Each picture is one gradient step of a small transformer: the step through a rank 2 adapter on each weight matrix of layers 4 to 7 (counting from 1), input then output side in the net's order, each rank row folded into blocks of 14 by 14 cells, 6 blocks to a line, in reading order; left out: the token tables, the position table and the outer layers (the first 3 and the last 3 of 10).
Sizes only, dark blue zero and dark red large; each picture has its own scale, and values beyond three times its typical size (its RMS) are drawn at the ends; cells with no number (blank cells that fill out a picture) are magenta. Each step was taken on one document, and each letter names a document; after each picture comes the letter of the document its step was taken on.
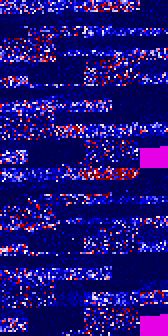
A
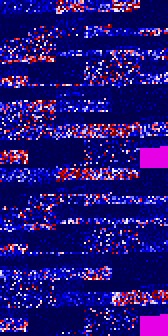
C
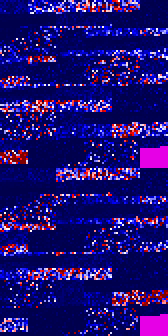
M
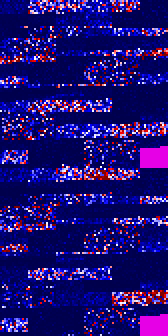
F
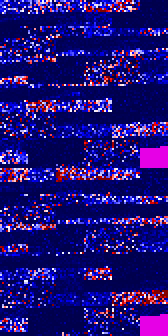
A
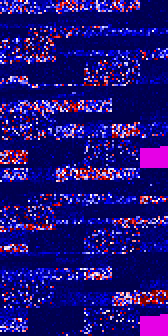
F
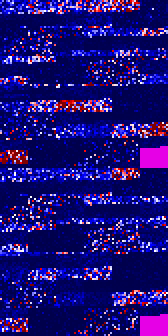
M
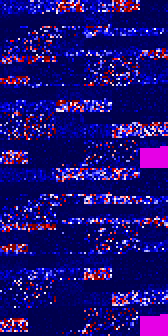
M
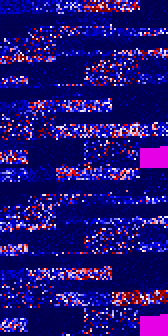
F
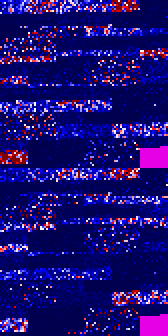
M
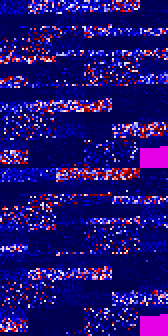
C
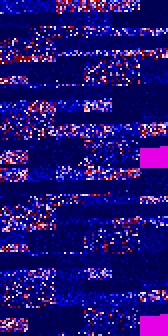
F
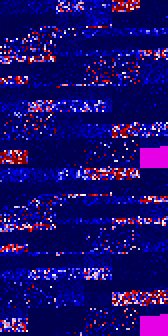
M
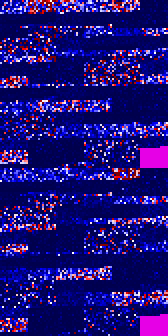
C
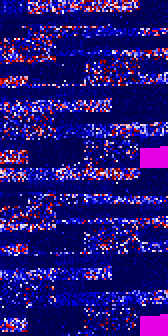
C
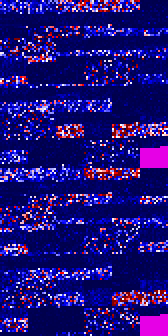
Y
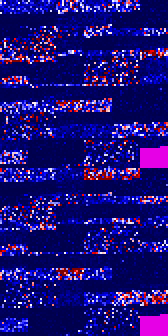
C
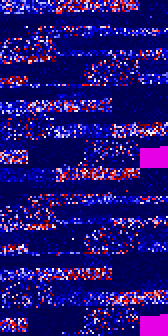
Y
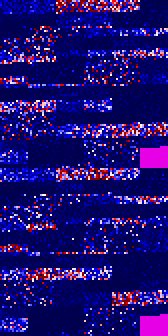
F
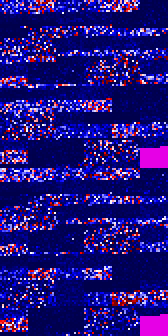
C
